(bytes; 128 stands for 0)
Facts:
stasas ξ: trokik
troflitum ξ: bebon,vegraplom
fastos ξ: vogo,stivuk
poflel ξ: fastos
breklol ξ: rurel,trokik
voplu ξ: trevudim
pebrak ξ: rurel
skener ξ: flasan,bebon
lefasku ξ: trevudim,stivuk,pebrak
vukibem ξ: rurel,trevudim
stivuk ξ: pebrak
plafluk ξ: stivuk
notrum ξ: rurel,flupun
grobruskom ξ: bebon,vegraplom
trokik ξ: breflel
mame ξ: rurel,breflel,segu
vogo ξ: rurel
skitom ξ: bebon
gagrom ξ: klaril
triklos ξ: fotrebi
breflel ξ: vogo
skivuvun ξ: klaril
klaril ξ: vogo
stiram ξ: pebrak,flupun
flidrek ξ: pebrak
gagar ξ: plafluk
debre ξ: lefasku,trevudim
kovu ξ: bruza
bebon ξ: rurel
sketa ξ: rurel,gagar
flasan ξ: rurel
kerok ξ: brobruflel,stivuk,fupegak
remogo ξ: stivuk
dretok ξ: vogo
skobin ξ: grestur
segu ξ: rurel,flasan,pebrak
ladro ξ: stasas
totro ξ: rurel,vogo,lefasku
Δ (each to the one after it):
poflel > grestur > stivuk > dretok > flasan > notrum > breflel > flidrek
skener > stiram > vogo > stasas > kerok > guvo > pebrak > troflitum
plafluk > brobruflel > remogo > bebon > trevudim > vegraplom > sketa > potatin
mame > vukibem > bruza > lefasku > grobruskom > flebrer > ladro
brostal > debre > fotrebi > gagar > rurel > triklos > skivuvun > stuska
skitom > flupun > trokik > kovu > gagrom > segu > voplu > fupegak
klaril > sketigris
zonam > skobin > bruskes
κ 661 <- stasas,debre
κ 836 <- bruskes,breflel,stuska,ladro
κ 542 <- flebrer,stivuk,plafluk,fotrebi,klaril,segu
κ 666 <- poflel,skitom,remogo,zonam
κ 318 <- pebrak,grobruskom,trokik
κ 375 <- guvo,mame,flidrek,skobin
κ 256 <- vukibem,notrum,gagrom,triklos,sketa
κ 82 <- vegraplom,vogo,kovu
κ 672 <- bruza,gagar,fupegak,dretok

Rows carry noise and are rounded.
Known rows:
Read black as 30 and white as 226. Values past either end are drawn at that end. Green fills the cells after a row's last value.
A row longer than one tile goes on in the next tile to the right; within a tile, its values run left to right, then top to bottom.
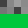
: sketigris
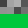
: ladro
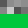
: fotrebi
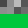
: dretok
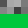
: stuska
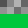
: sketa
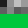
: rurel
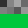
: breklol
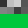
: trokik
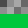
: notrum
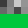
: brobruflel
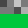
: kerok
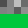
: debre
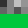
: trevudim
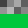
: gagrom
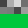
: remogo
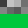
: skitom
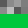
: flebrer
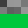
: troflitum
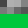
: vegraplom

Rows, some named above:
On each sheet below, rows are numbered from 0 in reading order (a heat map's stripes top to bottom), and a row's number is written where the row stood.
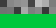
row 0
skobin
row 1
zonam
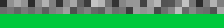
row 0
bebon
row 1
flasan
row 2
stasas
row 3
skitom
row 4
guvo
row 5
ladro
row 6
plafluk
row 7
flidrek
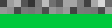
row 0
ladro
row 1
fastos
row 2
kovu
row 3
remogo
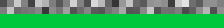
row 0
stivuk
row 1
zonam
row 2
fupegak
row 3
grobruskom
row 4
vogo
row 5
fotrebi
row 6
pebrak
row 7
triklos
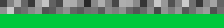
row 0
klaril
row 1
breflel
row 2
vegraplom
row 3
flasan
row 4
vegraplom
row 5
brobruflel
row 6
gagar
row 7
stasas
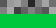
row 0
bruza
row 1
mame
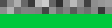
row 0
segu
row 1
poflel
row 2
flupun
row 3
grestur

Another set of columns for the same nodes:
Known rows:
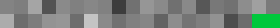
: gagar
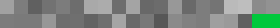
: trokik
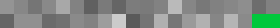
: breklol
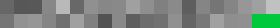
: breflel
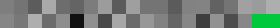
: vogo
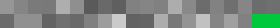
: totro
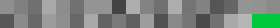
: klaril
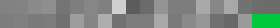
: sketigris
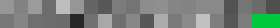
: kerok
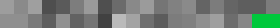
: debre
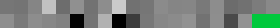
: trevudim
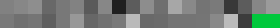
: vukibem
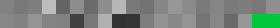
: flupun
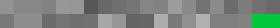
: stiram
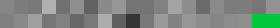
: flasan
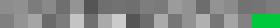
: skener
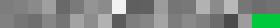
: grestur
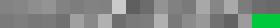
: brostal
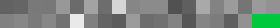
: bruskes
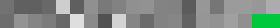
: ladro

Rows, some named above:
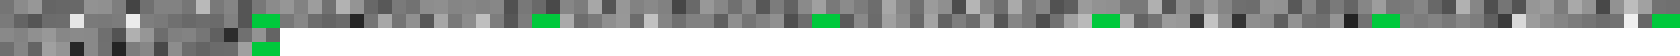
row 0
triklos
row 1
kerok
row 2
gagar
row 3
klaril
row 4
fupegak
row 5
mame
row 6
plafluk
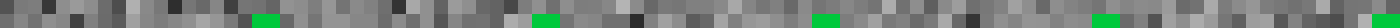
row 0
remogo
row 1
segu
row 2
fastos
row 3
flasan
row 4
flebrer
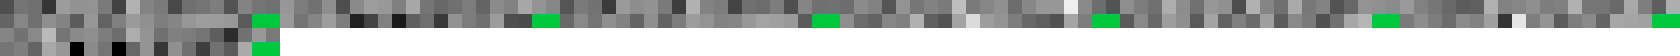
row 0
poflel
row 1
pebrak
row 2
poflel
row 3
skobin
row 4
klaril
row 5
stasas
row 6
stivuk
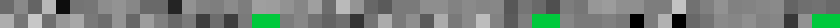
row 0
vegraplom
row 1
kerok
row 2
brobruflel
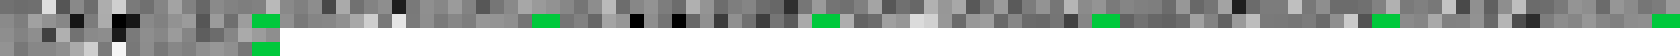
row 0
rurel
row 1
dretok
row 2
stivuk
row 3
bruza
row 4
gagrom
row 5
bebon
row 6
dretok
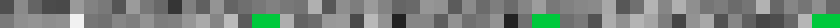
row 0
skitom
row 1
fupegak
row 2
fotrebi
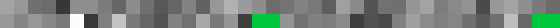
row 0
grobruskom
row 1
flidrek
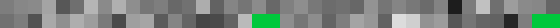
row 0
fotrebi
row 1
kovu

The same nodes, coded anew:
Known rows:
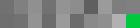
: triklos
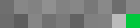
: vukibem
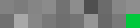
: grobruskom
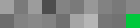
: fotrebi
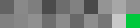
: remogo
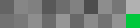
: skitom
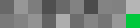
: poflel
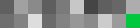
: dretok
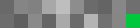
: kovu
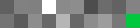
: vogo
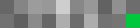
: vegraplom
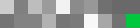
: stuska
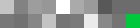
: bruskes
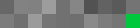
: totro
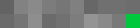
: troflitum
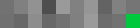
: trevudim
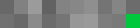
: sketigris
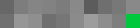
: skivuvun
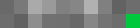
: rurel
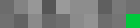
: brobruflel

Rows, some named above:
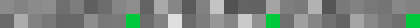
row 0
grobruskom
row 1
dretok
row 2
guvo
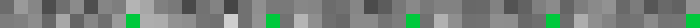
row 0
poflel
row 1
plafluk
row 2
skobin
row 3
skobin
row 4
mame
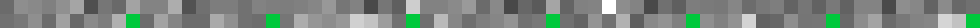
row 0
gagrom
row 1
guvo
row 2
klaril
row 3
trokik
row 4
vogo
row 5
segu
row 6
gagar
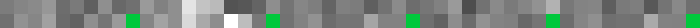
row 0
pebrak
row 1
breflel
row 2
kerok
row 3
zonam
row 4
kerok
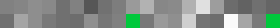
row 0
grobruskom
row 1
ladro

